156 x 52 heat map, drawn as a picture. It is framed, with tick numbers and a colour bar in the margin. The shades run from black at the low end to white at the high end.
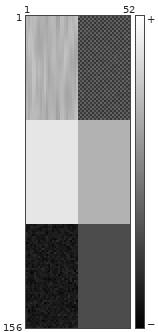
It is made of 3 by 2 panels. Panel 1,1: high, streaked downward, faint in contrast. Panel 1,2: low, checkered. Panel 2,1: very high, flat. Panel 2,2: high, flat. Panel 3,1: very low, fine-grained, faint in contrast. Panel 3,2: low, flat.
